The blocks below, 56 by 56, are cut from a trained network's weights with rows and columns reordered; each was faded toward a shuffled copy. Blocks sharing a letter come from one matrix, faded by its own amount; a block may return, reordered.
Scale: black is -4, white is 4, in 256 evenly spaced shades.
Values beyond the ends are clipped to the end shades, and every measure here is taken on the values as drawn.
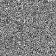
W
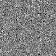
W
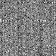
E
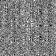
E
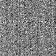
E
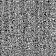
E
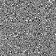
W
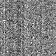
E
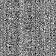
E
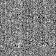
E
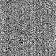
E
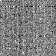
E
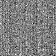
E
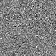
W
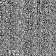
E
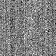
E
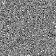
W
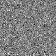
W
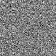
W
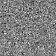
W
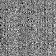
E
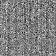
E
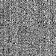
E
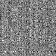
E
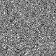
W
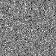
W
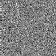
W
